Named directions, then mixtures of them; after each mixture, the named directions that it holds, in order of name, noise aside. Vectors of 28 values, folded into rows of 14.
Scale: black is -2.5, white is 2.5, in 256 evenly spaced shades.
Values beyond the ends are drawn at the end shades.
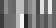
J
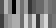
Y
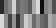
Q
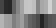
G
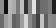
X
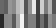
J, X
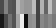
J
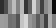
J, Q, X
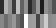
Q, Y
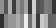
X, Y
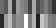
X, Y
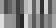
G, J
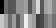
G, Q, Y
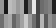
X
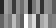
Q, Y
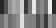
J, Q, X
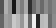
Y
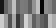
Q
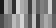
J, Q, Y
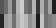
J, X, Y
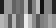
Q, Y
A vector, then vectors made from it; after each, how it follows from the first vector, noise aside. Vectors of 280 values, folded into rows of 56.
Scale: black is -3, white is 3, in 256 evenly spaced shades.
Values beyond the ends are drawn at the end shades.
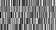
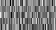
sign-scrambled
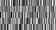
copied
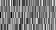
copied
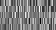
wrapped around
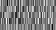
wrapped around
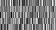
copied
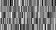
sign-scrambled
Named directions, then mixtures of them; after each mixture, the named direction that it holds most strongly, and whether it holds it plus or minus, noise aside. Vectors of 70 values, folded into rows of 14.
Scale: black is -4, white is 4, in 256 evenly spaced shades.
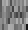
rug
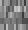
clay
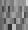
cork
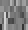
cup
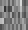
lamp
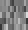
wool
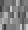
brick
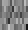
rug, plus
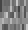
brick, plus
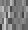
cup, plus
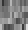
rug, minus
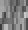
wool, plus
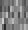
brick, plus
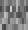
brick, plus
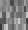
wool, plus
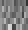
cork, minus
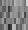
cork, plus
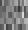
clay, minus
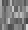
rug, minus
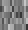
rug, plus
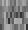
rug, plus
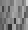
cork, plus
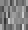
cup, minus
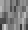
brick, minus
